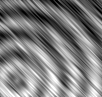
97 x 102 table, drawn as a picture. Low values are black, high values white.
The field climbs toward the bottom. Overall the values sit about 50% of the way up the scale. No lone cell stands out from its neighbours. Concentric rings centre on the bottom left.
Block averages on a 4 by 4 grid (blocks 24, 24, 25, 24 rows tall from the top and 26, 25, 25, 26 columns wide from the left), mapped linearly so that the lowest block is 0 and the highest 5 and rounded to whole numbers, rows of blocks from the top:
1000
2112
3433
4555
